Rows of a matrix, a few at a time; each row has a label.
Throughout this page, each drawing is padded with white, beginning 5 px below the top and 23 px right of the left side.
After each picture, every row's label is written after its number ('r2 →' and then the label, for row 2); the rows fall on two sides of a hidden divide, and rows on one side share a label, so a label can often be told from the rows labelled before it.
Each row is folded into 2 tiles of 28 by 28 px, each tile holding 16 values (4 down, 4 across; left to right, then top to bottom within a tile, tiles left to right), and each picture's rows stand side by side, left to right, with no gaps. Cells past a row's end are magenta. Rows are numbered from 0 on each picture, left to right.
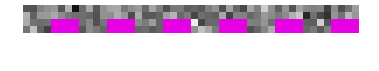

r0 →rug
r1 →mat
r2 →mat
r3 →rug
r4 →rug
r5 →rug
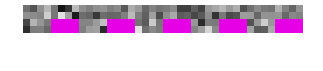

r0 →mat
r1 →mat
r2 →rug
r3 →rug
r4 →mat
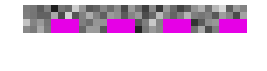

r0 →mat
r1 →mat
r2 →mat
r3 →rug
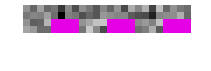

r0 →rug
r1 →mat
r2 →mat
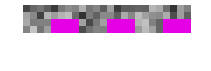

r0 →mat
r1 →rug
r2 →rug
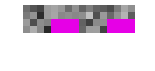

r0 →mat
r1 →mat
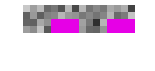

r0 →rug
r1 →rug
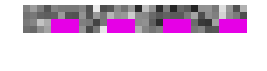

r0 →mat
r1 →rug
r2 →rug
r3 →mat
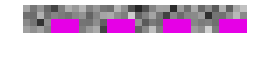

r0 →rug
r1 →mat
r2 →rug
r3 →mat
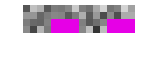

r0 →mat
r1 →rug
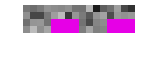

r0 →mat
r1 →mat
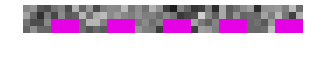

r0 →mat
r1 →mat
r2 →rug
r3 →rug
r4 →rug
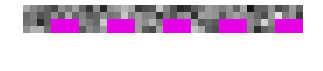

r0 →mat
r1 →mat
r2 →rug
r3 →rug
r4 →mat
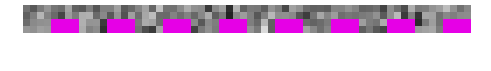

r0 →rug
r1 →mat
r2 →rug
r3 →rug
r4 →mat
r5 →rug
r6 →mat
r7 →rug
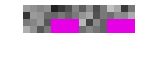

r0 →rug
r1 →mat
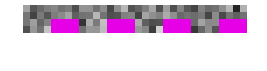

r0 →rug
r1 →rug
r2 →rug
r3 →mat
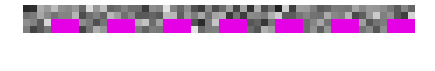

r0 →rug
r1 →rug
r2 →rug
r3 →mat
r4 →mat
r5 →mat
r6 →rug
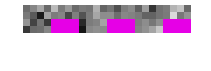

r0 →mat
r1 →rug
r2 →mat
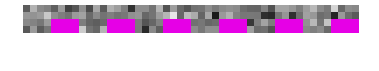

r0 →mat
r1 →rug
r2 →mat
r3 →rug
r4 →mat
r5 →mat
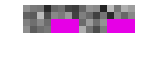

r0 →rug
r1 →mat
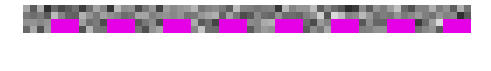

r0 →rug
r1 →mat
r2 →mat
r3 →rug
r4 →mat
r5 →rug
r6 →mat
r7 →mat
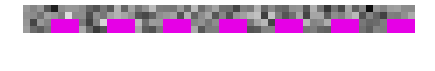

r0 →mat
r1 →mat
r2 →rug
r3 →rug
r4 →mat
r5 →rug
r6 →rug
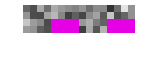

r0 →mat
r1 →rug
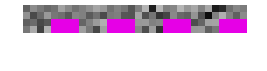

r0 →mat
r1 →rug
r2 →mat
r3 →mat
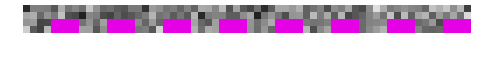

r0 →mat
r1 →rug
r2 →rug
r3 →rug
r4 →mat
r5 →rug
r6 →rug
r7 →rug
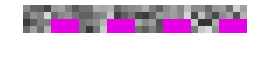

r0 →mat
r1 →rug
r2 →mat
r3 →rug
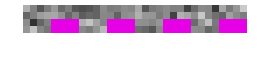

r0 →rug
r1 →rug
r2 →rug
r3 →mat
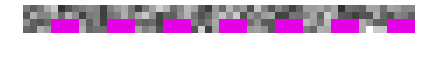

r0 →rug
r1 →rug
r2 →rug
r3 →mat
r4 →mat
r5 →rug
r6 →rug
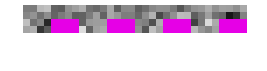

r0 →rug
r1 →rug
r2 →rug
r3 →rug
